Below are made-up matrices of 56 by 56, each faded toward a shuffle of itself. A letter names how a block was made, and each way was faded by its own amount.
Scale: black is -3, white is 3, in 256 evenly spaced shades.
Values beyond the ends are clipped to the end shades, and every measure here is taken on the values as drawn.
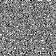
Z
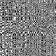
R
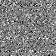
Z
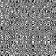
R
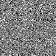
Z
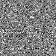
Z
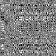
R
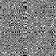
R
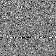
Z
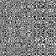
R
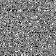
Z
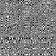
R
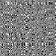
R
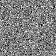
Z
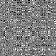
R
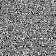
Z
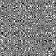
R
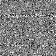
Z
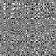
R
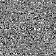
Z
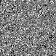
Z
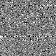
Z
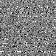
Z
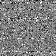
Z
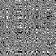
R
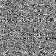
Z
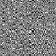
R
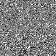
Z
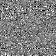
Z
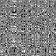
R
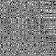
R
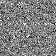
Z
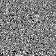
Z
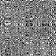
R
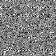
Z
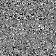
Z
